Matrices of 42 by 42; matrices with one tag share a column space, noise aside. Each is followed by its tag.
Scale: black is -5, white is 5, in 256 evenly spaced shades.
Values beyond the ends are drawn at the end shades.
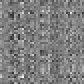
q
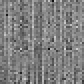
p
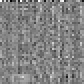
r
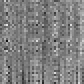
p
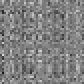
q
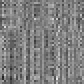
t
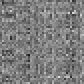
q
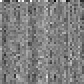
r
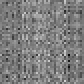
q
